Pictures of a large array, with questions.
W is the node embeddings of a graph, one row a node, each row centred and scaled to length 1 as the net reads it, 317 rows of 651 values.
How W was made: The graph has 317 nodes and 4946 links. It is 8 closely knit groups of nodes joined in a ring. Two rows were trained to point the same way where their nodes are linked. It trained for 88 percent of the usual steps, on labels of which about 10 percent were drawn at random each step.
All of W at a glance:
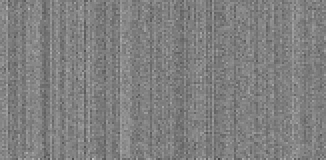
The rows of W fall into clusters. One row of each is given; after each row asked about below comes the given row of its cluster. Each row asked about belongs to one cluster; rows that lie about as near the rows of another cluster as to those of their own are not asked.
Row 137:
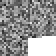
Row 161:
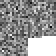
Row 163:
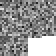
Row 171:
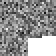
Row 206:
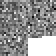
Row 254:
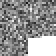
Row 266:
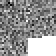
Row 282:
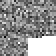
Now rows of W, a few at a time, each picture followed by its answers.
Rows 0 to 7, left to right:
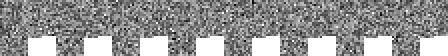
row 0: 206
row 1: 266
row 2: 163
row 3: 206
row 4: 137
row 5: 282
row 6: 171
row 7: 137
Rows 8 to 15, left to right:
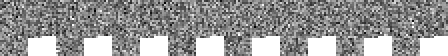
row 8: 161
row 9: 206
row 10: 266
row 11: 206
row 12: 163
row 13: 171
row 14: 171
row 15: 282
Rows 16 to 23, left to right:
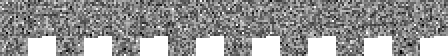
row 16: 171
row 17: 171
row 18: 171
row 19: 137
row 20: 282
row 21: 254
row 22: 254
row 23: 206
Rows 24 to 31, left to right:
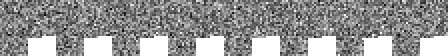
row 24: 171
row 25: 206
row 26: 266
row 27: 282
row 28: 254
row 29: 171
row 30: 171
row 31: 137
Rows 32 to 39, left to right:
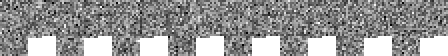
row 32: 254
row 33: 171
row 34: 171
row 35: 206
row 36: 171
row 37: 171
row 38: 163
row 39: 266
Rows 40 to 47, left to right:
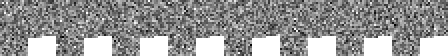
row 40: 161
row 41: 137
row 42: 282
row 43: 161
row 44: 137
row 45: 163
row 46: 266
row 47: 161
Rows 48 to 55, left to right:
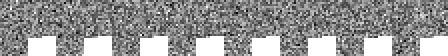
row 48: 254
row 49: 161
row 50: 206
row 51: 161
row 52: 266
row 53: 254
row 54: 266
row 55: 206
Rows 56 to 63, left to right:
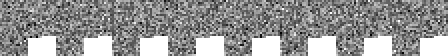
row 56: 254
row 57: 266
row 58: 206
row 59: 254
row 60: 254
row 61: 206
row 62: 161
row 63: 266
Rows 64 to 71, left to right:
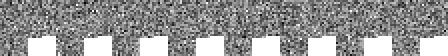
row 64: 266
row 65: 137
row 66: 163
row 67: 137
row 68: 161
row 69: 206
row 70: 163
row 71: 266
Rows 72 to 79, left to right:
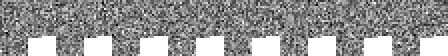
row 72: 206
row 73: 163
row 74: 137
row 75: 137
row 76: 266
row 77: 161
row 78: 137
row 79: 254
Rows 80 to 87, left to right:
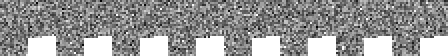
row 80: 161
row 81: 254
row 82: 254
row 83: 254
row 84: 254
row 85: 266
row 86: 163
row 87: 206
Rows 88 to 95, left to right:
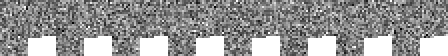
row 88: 161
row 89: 206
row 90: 171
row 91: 137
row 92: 266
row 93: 282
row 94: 137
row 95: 137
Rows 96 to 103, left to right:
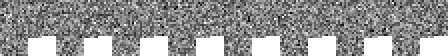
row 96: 161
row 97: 171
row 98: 161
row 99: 254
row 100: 163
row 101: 254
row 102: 137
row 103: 137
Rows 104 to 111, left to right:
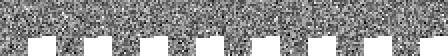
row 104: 161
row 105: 171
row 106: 254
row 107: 171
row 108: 163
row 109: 206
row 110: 163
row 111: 161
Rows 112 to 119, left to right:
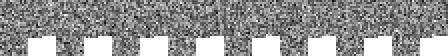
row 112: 266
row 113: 171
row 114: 282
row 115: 282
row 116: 206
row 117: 206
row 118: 254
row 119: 161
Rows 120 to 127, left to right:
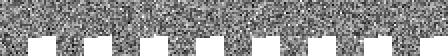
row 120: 137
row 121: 163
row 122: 206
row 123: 266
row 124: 254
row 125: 171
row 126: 171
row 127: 161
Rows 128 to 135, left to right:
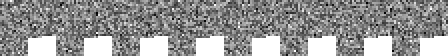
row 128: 137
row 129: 161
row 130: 282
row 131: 266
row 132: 266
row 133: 171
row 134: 254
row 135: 282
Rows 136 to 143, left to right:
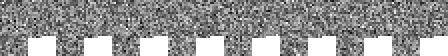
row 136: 163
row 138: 163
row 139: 282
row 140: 161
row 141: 282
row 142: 282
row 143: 161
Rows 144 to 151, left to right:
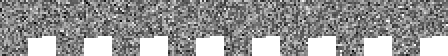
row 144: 254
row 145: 137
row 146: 282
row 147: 137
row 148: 206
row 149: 161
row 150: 163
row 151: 254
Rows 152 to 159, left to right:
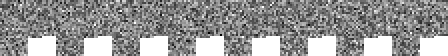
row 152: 266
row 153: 137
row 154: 137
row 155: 266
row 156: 171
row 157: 266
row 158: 282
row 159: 282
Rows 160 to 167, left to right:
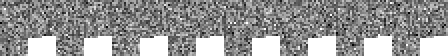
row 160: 137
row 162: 266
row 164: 206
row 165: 137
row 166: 206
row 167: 161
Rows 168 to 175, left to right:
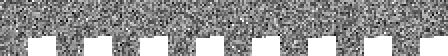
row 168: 163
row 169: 163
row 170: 163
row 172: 161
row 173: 254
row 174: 206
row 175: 137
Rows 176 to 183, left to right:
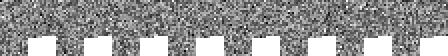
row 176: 137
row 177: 137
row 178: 282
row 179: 163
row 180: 254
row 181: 137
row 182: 266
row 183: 161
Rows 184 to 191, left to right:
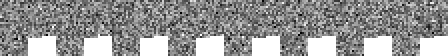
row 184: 254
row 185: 161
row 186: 206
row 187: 137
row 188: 171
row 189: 163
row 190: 163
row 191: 282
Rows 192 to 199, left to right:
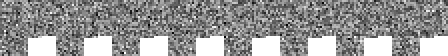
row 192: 206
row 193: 161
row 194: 266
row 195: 266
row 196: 137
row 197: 266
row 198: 171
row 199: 282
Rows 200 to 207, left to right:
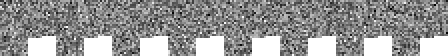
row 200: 163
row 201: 206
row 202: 254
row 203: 266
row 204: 254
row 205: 137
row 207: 282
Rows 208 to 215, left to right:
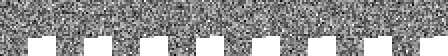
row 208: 266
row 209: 171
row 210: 137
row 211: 206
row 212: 137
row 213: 161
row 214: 171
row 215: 163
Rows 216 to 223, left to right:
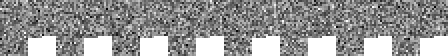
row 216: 206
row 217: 171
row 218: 206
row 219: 163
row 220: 266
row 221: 282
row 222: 254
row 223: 171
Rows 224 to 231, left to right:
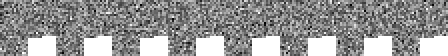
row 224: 171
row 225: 206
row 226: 266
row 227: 206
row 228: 254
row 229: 163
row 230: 282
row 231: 266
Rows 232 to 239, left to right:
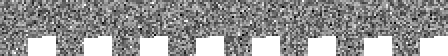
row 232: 266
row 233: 266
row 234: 282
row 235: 254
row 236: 163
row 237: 161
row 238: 282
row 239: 266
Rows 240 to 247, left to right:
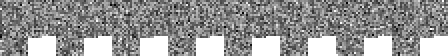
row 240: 206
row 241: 282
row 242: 161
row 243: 206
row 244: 282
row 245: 206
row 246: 266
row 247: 206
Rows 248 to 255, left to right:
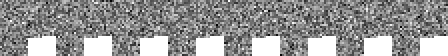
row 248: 254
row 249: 282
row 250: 171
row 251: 137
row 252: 163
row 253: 282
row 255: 282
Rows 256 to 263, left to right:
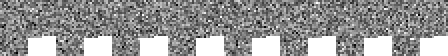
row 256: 254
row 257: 266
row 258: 282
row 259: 254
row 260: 266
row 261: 137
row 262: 163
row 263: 163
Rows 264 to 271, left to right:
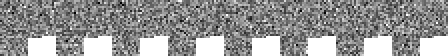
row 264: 266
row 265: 266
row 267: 137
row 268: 282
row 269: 163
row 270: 161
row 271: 163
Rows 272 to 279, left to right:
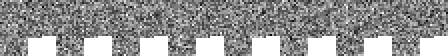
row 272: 171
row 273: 161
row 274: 282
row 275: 254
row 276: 254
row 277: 282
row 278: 254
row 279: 266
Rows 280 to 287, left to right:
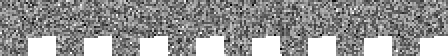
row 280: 254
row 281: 266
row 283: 266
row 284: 161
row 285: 206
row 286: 161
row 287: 282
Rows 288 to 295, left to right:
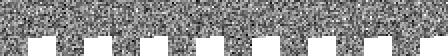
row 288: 171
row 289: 254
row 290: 206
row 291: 171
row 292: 254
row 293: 254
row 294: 161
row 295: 137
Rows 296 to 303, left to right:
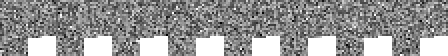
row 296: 206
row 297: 206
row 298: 171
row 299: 171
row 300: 266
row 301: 161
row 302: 282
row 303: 254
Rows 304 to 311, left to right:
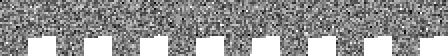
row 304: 254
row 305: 266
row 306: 266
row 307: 161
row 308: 161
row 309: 254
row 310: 137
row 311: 171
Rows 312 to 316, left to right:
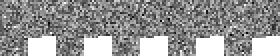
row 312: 206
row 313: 282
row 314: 171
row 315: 266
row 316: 137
